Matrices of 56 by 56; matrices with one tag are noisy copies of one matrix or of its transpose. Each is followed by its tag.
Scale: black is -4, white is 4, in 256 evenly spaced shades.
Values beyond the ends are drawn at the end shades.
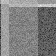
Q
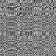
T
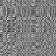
T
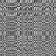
T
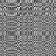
T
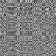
T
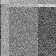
Q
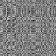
T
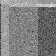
Q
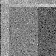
Q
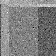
Q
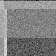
Q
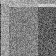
Q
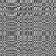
T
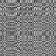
T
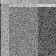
Q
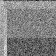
Q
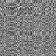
T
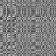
T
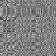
T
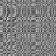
T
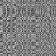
T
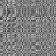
T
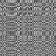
T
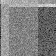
Q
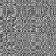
T
